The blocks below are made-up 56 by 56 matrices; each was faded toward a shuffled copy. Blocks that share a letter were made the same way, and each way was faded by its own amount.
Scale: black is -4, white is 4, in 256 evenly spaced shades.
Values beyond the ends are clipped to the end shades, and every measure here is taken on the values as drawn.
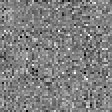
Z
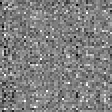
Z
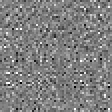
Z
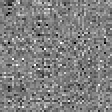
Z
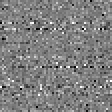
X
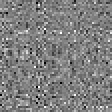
Z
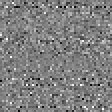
X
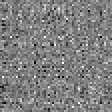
Z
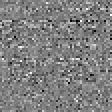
X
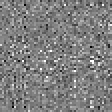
Z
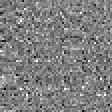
Z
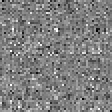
Z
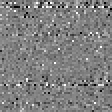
X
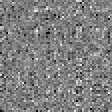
Z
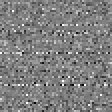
X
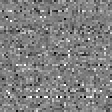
X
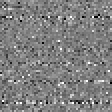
X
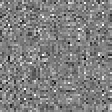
Z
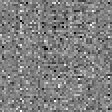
Z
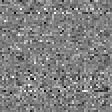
X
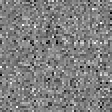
Z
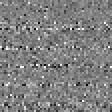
X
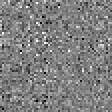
Z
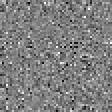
Z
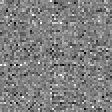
Z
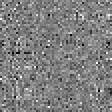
Z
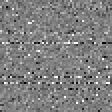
X
